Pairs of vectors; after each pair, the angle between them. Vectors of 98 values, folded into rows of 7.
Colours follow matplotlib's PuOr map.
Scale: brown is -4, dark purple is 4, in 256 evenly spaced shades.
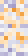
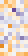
nearly opposite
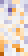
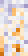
nearly parallel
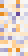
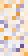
partly opposed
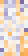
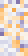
orthogonal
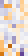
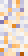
partly opposed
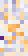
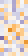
nearly parallel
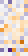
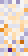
nearly parallel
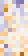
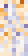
partly opposed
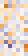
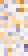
partly opposed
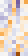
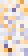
orthogonal
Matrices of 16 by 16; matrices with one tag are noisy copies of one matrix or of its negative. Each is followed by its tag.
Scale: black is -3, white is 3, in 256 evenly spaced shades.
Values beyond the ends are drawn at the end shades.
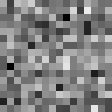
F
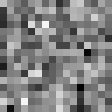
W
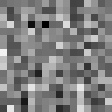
W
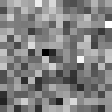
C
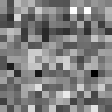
F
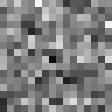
C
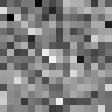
C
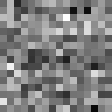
F
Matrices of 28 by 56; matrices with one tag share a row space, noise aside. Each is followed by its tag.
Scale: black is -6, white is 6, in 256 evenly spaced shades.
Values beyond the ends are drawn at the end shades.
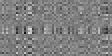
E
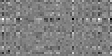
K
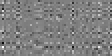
K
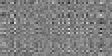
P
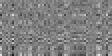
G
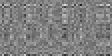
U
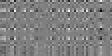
P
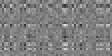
U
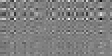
P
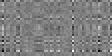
K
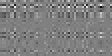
P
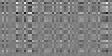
E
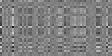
G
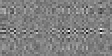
P
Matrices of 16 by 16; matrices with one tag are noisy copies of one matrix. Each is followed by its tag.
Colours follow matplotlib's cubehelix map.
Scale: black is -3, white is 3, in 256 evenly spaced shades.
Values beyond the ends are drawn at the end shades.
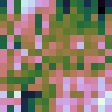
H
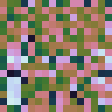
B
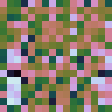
B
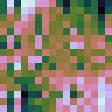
H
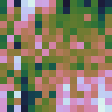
H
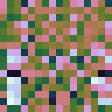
B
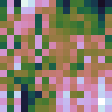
H
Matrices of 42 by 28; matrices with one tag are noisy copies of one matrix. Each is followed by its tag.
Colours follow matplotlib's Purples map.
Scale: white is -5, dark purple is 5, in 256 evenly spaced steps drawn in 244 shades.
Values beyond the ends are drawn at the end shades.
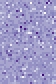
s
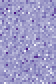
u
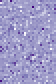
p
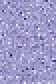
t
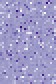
s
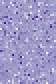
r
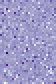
u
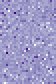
u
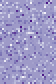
s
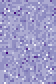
u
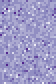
u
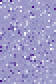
p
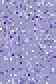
r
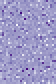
t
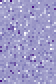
p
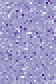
s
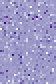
r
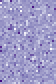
p
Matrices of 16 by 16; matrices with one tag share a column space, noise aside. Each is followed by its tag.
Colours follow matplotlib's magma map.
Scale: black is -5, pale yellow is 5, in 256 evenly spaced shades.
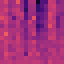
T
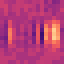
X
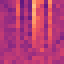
T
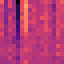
T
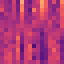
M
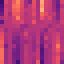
M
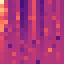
T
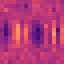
X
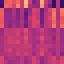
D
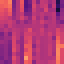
M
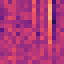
T
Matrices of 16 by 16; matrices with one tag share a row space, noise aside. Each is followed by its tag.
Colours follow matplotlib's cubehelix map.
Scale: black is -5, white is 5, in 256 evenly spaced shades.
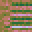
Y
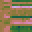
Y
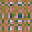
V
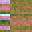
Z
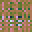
V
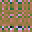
V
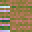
Z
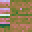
Z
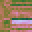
Y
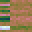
Z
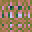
V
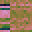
Z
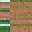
Z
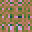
V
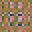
V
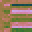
Y
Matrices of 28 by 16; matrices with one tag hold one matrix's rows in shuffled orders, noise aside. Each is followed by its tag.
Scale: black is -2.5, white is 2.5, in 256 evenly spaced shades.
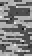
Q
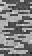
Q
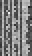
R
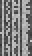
R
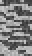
Q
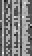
R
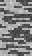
Q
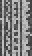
R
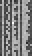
R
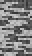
Q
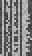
R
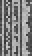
R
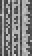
R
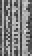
R
